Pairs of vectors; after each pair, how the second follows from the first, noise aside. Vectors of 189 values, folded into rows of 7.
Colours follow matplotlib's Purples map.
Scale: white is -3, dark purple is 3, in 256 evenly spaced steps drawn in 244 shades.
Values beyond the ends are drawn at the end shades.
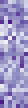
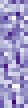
shuffled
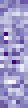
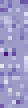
partly zeroed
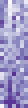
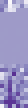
partly zeroed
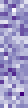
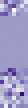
partly zeroed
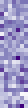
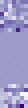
partly zeroed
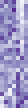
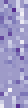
partly zeroed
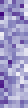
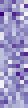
sign-scrambled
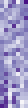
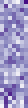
sign-scrambled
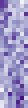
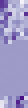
partly zeroed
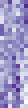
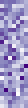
shuffled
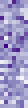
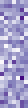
sign-scrambled
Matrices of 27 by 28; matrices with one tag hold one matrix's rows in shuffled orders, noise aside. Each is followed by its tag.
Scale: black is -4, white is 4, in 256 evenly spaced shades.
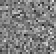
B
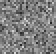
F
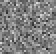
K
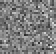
B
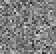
K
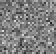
F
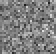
B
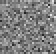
B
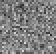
F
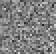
B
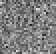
K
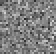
B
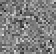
F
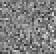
B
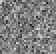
K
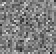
F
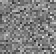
B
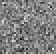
F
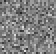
F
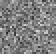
K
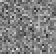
K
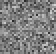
B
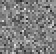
F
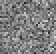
B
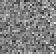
B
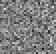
B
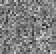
K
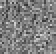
K
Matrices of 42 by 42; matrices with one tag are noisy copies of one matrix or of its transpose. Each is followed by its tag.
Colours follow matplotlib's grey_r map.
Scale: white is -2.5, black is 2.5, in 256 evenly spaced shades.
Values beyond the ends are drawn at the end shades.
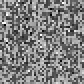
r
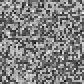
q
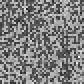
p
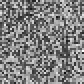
p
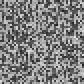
r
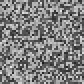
q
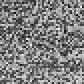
p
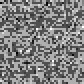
r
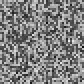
r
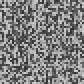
r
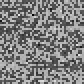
p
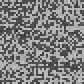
p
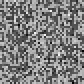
r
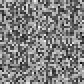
r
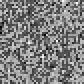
p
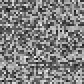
p
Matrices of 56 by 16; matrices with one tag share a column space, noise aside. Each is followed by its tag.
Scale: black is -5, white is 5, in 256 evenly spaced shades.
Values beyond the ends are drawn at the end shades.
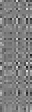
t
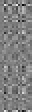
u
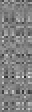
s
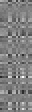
s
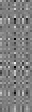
t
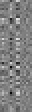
t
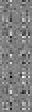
s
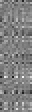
s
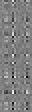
s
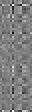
u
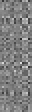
t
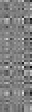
t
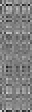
u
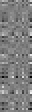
s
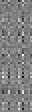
s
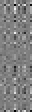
u
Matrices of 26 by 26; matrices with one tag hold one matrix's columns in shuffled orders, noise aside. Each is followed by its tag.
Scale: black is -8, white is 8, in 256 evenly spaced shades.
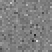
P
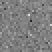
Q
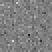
P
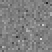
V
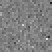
V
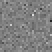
Q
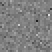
Q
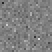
V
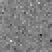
P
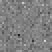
P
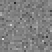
V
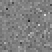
Q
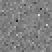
Q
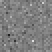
P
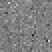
P
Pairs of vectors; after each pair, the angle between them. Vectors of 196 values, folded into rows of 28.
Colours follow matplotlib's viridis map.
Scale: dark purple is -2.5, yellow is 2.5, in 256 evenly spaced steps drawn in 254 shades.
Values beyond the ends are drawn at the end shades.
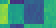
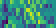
partly opposed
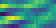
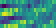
nearly opposite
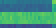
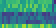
nearly opposite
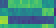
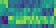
nearly opposite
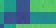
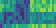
nearly parallel
